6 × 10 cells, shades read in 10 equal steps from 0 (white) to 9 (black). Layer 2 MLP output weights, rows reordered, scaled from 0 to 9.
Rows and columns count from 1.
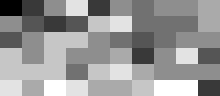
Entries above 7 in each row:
1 0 0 0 0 0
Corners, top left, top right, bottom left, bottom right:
9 3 1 7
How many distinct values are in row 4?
6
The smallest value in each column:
1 2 0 1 2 1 2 0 0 3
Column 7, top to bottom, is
5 5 6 7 3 2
